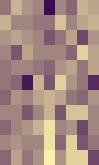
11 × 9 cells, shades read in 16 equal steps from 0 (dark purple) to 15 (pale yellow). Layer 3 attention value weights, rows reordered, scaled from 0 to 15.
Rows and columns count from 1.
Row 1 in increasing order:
0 6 7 8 8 9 10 11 11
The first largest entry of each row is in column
2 6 2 8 7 6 5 7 5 5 5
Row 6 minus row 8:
-1 -2 -4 3 -6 8 -3 -5 -6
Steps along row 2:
down same down same up down up up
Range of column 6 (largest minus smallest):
8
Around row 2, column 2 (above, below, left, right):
11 10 11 8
